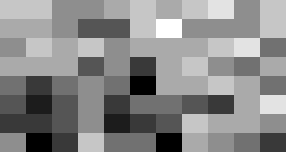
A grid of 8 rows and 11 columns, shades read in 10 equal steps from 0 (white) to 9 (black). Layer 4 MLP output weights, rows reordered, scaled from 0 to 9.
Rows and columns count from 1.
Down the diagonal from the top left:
2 3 3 6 5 5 6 3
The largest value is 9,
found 3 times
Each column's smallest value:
2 2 3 2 3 2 0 2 1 1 1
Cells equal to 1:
3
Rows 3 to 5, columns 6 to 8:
3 3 3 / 7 3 2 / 9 3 3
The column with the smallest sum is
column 8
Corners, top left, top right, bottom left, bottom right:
2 2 4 7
